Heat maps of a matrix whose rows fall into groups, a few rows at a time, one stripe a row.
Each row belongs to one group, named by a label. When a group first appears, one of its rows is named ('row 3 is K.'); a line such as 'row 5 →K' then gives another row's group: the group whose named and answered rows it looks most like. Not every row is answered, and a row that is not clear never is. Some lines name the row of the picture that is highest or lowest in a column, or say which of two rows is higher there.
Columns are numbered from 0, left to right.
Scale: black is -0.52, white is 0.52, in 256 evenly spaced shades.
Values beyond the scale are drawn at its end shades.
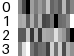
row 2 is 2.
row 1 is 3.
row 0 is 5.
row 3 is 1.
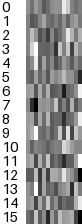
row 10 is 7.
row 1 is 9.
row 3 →1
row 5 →2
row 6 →3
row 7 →5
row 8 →3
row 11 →3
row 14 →3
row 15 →2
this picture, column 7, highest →7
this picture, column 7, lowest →3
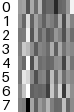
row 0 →3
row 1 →1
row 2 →1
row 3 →1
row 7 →5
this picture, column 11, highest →7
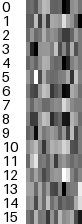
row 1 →2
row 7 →7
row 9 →5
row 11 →1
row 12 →7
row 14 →3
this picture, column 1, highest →11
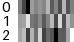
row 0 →5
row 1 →1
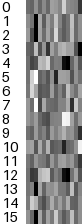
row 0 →2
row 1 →5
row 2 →5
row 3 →2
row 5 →1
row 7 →1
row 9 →2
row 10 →3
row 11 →2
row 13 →5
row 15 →5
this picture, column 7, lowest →5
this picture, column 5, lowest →3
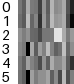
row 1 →2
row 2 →7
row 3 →5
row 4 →2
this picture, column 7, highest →3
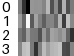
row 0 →5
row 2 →2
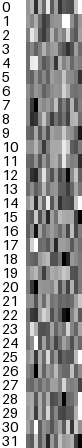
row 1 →7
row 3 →9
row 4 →1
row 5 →2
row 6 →7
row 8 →9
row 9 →2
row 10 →7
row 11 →2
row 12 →9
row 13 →9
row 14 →3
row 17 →1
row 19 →7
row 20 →5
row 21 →3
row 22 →9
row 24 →1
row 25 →3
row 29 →3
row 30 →1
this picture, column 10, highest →1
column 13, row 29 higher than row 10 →Yes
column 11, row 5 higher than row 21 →Yes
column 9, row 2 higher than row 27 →No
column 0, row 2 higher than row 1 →No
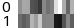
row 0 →7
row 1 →9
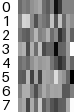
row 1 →1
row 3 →3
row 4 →9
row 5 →2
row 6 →7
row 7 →3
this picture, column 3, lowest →5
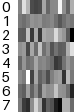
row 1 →9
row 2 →2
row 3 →3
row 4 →9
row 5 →1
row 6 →2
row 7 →9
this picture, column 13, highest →3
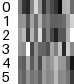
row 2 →3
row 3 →1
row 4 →2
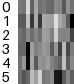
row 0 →1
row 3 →5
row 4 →5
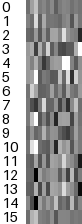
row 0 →1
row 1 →1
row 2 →2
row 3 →3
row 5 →1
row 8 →1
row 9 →9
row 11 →2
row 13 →2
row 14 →5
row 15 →1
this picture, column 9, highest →4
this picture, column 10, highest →4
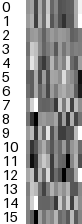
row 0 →3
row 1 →3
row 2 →7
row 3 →1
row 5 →2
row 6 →2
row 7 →1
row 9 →3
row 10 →9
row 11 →9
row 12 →3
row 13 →7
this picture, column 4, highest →11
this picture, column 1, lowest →11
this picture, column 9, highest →5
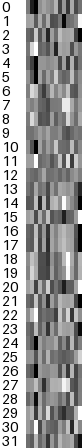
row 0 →5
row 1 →3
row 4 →5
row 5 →5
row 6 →7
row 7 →7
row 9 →9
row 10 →5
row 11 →1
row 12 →9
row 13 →2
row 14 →2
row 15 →3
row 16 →2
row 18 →7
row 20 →3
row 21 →2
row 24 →5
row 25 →3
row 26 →5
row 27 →7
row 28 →5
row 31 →2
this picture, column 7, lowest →3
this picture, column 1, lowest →0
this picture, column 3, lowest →14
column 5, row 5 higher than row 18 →Yes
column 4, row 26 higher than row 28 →Yes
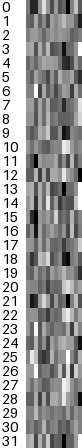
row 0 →9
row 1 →2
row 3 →3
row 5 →2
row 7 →3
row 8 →3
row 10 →7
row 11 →5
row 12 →2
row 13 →3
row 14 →3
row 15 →5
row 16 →5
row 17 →3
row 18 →9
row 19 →2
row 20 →7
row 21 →9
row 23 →1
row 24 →2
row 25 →7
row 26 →1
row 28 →2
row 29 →1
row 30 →9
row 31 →3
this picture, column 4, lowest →25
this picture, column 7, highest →15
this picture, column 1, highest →25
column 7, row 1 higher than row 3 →Yes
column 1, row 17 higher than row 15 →Yes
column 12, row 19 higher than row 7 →No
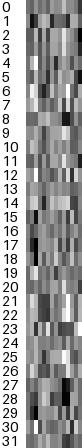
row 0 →2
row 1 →9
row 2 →2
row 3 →2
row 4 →1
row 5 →2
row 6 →7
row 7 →1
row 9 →7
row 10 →7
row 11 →2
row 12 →1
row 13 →7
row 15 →5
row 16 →9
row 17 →5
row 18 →5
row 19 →1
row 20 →2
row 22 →7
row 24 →1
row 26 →7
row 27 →9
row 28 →9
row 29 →5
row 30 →1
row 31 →9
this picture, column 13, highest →23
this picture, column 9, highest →25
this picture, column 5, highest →23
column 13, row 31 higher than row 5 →Yes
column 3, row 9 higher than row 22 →Yes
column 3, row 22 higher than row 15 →No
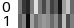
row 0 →9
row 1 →5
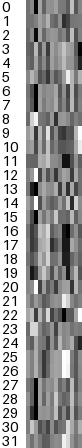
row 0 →5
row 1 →9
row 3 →2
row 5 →7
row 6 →5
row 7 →5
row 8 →1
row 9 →3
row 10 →3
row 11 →9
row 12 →1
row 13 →5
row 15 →5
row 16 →9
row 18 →9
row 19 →9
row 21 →7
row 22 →3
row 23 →1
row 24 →2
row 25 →7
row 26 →7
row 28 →5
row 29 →5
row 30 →7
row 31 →7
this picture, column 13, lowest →3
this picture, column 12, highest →14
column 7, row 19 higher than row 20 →Yes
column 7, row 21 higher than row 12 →Yes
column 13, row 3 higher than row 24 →No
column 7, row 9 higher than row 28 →No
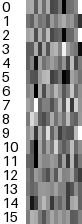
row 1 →2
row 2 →3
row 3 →2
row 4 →5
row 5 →9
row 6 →5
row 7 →1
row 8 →7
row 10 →5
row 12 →2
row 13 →9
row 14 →9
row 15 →7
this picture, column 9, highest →3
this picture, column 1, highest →8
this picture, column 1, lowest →14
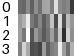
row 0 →2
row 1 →1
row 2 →1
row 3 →7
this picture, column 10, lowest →0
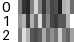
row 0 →9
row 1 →3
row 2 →7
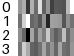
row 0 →3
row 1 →1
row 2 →5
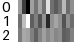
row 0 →5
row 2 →7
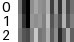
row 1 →5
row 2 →9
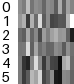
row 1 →3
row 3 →1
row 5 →9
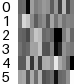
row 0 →5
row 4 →2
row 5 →3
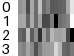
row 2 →2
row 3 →7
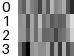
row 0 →2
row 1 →3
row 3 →5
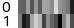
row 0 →2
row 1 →9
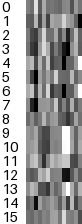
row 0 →1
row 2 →9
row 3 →9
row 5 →5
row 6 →3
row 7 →5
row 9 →7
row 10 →7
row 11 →7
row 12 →9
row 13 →7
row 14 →5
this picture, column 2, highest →0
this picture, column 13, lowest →1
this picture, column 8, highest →11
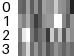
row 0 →2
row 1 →7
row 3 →1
